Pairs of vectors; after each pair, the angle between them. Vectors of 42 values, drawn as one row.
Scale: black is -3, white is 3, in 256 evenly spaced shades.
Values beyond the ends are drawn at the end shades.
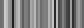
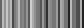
partly aligned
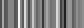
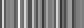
nearly parallel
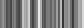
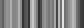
nearly opposite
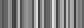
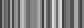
orthogonal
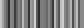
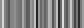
partly aligned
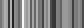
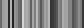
nearly parallel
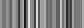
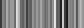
orthogonal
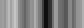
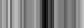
nearly parallel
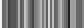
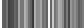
nearly parallel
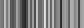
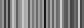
nearly opposite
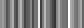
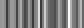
nearly parallel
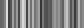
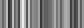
nearly parallel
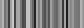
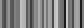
partly opposed
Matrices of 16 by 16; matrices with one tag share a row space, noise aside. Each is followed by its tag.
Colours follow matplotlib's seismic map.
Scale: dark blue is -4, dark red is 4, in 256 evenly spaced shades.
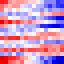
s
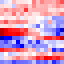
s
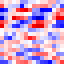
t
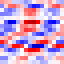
t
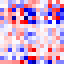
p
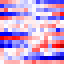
s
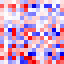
p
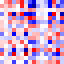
p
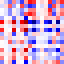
p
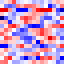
t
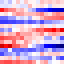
s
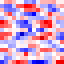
t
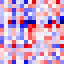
p
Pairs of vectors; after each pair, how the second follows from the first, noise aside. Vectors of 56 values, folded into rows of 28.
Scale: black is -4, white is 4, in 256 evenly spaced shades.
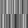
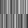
wrapped around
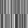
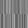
shrunk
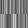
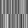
wrapped around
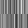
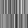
copied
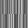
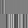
partly zeroed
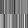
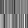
copied
